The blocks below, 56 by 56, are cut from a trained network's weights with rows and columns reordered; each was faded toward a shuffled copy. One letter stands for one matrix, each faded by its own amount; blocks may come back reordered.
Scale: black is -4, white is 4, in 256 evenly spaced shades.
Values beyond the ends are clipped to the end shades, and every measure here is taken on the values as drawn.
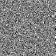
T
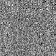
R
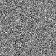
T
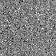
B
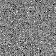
B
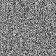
R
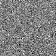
R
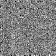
R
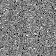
B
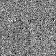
R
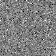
B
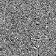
T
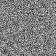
R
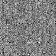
R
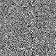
T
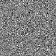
T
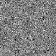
T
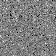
B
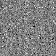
B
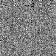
R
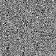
T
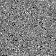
B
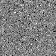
B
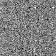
R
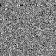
R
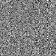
T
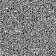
R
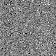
B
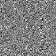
T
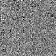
T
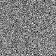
T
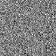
T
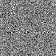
R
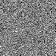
T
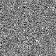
T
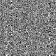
T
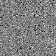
B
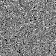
B
